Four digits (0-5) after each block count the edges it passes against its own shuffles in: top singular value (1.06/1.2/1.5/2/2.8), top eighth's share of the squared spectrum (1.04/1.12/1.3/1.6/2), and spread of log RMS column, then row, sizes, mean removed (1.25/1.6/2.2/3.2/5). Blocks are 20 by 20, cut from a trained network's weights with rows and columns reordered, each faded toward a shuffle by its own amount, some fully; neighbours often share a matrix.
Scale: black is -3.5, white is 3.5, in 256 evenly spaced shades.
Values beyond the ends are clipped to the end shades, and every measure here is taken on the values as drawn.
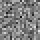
1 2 0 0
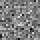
2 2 0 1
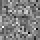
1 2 0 0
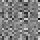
4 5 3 2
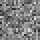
2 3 0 1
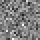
0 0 0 0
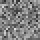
0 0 0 0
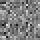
3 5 2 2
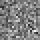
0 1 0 1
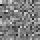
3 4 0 1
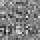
3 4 1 2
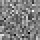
0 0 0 0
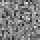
0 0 0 0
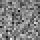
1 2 0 0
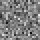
2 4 0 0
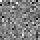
0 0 0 0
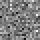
0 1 0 0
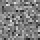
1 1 0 0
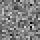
0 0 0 0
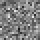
1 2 0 0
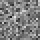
0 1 0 0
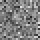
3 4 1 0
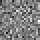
2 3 0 1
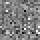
2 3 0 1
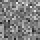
1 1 0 0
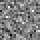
0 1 0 0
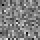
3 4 0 1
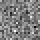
2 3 0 1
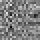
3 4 1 1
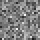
1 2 0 0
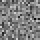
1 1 0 0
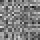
3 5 1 2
